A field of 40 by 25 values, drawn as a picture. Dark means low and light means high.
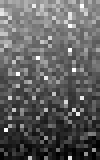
There is an overall slope up to the top. The grain is fine, like static. No row or column stands out. The top left is the ninth with the highest average. There are no regular stripes.
